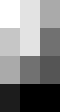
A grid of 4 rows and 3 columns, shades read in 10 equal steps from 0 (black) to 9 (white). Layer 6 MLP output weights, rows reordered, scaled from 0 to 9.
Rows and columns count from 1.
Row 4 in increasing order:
0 0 1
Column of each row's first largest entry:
1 2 1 1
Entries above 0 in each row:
3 3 3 1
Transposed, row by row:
9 7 6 1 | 8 8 4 0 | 6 4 3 0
